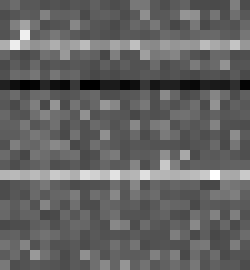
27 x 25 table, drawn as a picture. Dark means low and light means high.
The values are skewed, with a long tail toward high values. On average the colour sits 40% of the way up the scale. There is no overall slope. Rows 5, 9 and 18 stand out from the rest.
